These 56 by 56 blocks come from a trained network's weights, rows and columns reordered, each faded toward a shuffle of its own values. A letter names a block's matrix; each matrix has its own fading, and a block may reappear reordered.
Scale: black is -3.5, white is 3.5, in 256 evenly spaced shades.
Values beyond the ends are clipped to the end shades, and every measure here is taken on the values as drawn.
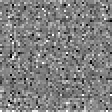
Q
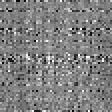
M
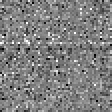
Q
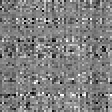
M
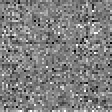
Q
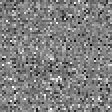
Q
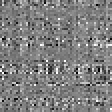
M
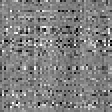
M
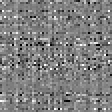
M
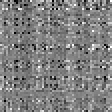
M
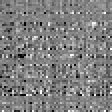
M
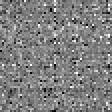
Q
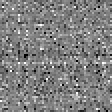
Q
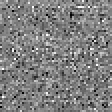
Q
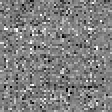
Q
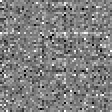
Q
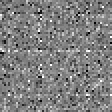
Q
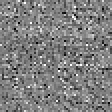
Q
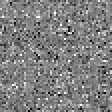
Q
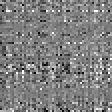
M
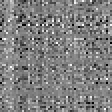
M
